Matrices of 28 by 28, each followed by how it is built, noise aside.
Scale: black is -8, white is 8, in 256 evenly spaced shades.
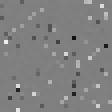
sparse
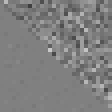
upper triangular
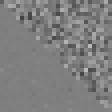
upper triangular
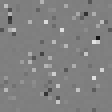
sparse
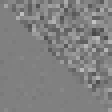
upper triangular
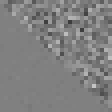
upper triangular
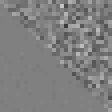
upper triangular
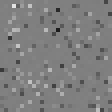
sparse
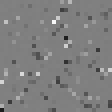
sparse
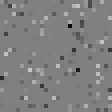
sparse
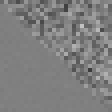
upper triangular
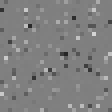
sparse
